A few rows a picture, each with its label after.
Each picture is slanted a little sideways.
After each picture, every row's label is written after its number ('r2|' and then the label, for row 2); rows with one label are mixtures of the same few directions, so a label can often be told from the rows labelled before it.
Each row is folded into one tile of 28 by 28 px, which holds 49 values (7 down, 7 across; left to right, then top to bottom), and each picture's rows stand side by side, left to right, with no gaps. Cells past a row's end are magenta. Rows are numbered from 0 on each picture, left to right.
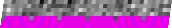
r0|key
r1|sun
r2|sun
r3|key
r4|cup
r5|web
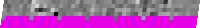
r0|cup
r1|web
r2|sun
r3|key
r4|web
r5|web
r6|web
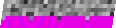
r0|web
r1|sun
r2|cup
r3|web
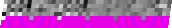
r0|cup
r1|web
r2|cup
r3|sun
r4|sun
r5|cup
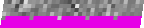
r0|sun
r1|sun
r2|key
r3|cup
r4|sun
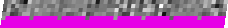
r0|web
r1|key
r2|web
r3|sun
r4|key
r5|key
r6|cup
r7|cup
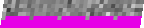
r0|key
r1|key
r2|key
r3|sun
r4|web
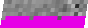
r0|sun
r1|web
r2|key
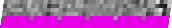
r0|cup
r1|web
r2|web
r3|sun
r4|web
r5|cup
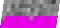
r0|web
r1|web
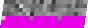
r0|key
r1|sun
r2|web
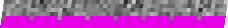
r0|sun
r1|sun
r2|key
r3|key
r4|sun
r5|web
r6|cup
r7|key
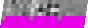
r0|key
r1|web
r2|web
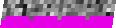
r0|cup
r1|key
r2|web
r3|sun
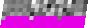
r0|cup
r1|cup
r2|key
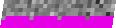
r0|cup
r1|sun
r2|cup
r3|sun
